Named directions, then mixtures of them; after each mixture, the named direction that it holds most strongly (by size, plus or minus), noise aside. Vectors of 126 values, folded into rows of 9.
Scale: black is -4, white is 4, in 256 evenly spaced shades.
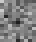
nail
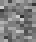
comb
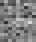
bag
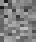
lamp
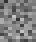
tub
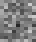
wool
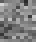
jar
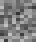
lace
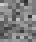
jar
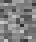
comb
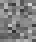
wool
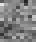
jar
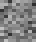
comb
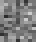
nail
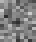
nail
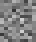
tub
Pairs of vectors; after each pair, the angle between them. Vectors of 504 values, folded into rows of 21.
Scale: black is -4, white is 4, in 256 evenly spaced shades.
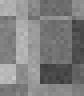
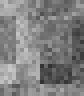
nearly parallel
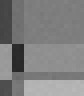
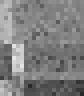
nearly opposite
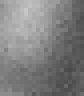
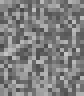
orthogonal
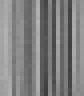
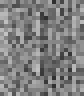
partly aligned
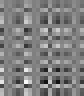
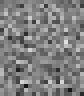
partly aligned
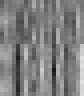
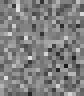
orthogonal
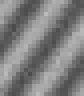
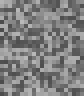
orthogonal
